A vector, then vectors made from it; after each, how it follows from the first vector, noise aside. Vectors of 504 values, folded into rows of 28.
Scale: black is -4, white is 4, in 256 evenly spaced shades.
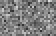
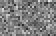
copied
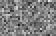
copied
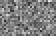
copied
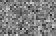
reversed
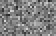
negated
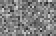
copied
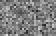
reversed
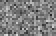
reversed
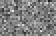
negated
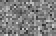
reversed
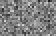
negated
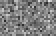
copied
